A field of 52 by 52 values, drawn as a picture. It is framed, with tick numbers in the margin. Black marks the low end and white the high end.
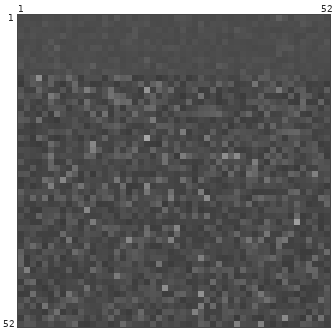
The grain is fine, like static. No overall slope runs across the table. The values are skewed, with a long tail toward high values. Neither half mirrors the other. On average the colour sits 30% of the way up the scale. A horizontal seam about 20% of the way down splits the table, and the top part is calmer. No regular stripes run through it.
